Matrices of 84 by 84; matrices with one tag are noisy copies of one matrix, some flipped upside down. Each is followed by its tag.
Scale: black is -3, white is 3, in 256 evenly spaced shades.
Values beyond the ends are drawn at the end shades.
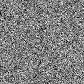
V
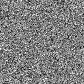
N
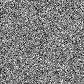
V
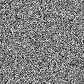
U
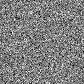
U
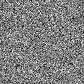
U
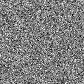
N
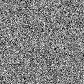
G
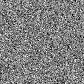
N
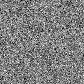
G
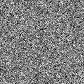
V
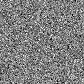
N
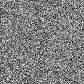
V
